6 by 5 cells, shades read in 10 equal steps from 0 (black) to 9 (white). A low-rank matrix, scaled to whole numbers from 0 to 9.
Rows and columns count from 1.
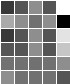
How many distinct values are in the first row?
4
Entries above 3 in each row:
2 4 2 2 5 4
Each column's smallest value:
2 3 4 3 0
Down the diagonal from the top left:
2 5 5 3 5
